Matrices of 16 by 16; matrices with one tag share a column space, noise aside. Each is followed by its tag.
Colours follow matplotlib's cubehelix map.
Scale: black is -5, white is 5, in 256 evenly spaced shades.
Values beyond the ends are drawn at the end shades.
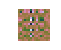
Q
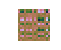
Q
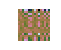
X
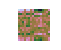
X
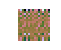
X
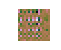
Q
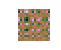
Q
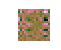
Q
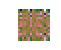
X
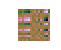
Q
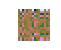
X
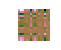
X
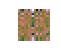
X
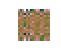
X
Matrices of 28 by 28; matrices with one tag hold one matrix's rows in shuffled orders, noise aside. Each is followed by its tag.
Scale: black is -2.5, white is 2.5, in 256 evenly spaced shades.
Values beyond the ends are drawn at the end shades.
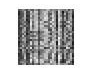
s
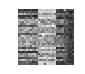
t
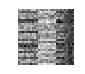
t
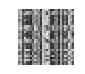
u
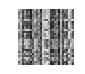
u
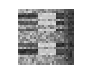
t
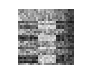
t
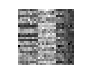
t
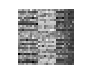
t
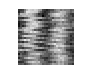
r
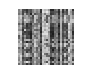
u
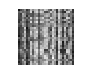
s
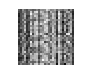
s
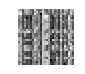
u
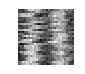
r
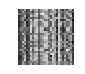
s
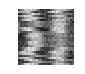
r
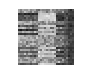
t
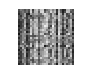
s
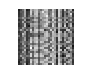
s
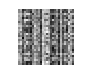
u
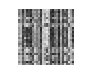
u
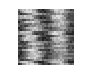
r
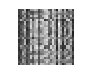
s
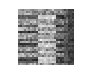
t
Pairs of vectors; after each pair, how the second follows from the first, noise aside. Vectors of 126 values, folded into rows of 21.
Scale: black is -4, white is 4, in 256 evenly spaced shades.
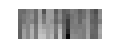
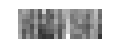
negated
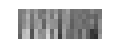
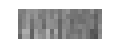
shrunk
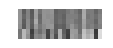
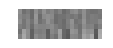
shrunk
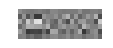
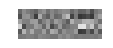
reversed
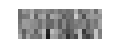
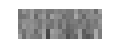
shrunk
